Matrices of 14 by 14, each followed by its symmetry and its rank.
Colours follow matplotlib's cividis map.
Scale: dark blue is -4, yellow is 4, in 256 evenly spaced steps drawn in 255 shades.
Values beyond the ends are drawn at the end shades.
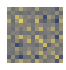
symmetric, rank three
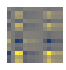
neither, rank one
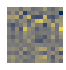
neither, rank three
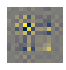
symmetric, rank two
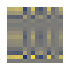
neither, rank one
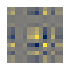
symmetric, rank one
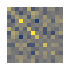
symmetric, rank three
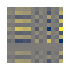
neither, rank one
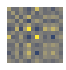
symmetric, rank two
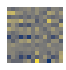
neither, rank three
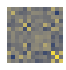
symmetric, rank three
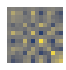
symmetric, rank two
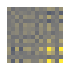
symmetric, rank two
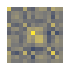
symmetric, rank three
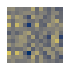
neither, rank three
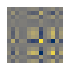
symmetric, rank one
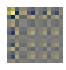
symmetric, rank one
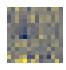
neither, rank three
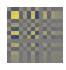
symmetric, rank one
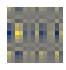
neither, rank one
